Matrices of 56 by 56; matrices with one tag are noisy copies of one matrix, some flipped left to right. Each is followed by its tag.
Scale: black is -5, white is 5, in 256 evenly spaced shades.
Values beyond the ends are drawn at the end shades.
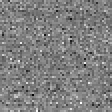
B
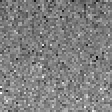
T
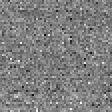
B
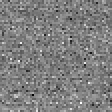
B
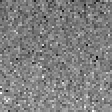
T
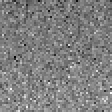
T
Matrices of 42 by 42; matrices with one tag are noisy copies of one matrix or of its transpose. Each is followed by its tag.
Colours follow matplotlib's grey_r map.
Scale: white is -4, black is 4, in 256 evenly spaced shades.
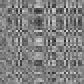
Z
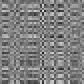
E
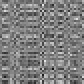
E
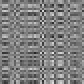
E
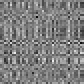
E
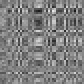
Z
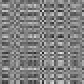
E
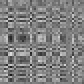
Z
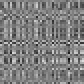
E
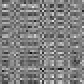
E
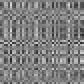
E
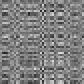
E
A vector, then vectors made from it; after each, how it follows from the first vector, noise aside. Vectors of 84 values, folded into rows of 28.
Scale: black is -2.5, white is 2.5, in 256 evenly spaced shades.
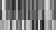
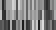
negated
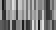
negated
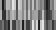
negated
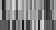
negated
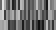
sign-scrambled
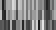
negated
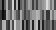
sign-scrambled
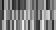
sign-scrambled
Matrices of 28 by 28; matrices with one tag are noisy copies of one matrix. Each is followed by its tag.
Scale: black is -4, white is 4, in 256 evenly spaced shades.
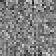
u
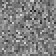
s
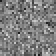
u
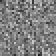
u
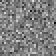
s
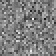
s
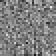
u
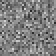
s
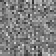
u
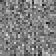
u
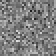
s
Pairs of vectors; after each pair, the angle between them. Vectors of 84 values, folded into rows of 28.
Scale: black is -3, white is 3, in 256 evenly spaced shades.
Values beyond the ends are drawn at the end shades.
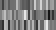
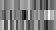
nearly opposite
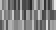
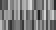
nearly opposite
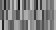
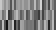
partly opposed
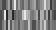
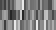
orthogonal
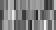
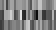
partly aligned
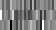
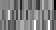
orthogonal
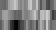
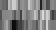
nearly parallel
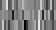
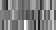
nearly opposite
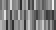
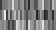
partly aligned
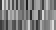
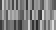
nearly parallel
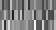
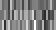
nearly parallel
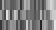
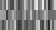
orthogonal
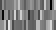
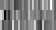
partly opposed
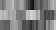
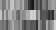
nearly parallel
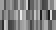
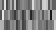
partly opposed
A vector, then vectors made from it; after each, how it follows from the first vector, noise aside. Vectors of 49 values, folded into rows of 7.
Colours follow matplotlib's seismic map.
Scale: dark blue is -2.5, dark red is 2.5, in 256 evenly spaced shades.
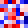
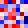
copied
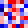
reversed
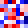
copied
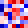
reversed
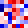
reversed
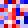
copied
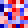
reversed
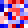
reversed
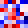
copied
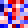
reversed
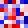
copied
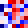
reversed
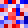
copied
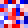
copied
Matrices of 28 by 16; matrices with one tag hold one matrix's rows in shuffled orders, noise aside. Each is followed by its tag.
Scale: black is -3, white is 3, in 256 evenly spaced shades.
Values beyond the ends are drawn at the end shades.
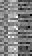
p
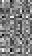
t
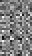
t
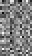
t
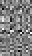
t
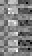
p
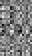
t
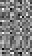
t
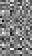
t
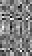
t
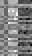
p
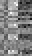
p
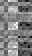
p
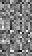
t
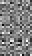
t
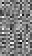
t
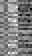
p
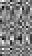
t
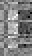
p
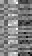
p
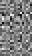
t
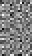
t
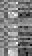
p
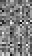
t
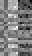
p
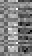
p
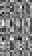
t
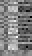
p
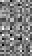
t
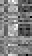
p
